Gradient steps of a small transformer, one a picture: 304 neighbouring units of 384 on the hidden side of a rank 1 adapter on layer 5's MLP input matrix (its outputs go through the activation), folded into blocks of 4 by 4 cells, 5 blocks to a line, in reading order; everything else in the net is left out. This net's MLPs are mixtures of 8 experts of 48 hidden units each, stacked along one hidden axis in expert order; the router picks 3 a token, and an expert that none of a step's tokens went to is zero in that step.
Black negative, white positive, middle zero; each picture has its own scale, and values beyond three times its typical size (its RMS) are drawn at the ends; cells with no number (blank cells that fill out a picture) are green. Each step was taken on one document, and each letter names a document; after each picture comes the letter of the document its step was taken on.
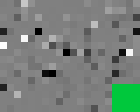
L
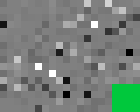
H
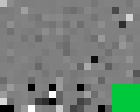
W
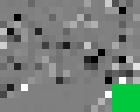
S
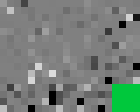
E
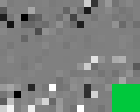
W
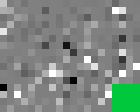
L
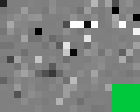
L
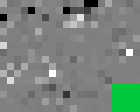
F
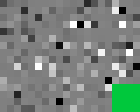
L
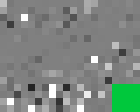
W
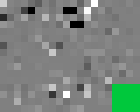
F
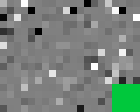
S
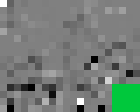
W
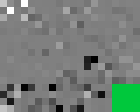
E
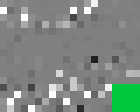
W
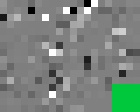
F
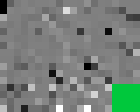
E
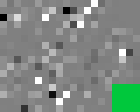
F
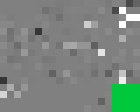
S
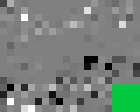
W
